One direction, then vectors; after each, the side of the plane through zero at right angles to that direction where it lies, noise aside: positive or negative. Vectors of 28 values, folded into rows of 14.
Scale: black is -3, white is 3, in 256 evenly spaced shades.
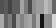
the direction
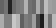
positive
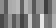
negative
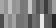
negative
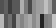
positive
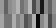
negative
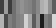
positive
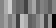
negative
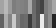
negative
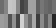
negative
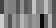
positive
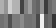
negative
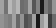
negative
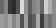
positive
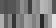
positive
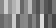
negative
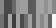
positive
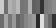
negative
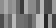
negative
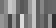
negative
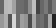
negative
